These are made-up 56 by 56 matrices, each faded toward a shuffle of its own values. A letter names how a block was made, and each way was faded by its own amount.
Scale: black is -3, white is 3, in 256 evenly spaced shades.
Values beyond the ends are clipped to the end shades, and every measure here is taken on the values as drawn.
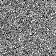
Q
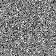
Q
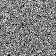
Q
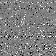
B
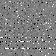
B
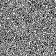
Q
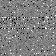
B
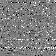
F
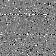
B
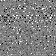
B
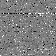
F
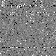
B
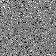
F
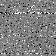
F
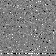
B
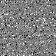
F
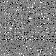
B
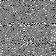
B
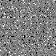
B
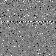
F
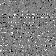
B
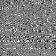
B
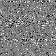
F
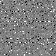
F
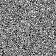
Q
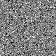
Q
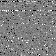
B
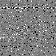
B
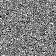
Q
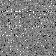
B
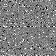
F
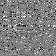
B
